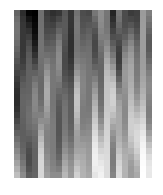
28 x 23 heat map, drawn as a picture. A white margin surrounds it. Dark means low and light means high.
Ninth with the lowest average: top left. Mirror symmetry: none. Grain: streaks running down. Ninth with the highest average: bottom right. Slope: up to the bottom right. Average level on the scale: 50%.
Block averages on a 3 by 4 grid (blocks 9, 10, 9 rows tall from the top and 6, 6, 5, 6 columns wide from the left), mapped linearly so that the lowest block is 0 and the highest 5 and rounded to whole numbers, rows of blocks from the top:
0 1 1 1 | 1 2 3 3 | 2 3 5 5
